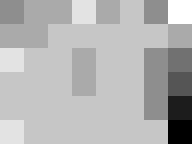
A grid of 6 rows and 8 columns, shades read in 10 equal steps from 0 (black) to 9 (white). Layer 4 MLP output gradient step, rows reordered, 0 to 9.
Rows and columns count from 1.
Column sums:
41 40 41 41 41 42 34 23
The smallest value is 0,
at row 6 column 8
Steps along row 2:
same up same same same same down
